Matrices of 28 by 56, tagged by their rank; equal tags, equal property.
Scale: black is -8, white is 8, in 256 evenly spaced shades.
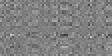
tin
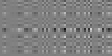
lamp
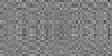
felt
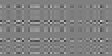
lamp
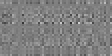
felt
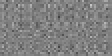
tin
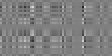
lamp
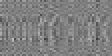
felt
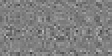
tin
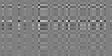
lamp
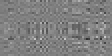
felt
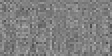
tin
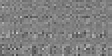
tin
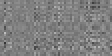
felt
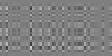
lamp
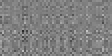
felt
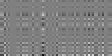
lamp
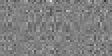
tin
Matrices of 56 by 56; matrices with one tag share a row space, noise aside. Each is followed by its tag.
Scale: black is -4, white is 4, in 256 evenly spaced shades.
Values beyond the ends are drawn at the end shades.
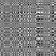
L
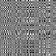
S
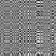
L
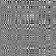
S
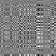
L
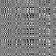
S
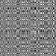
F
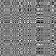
L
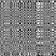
L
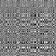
F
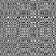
F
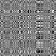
L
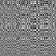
F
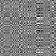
L
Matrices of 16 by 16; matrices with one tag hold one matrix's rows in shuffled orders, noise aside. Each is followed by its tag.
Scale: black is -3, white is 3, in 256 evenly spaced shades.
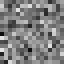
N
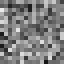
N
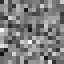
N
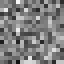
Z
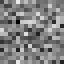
Z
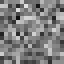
Z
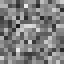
Z
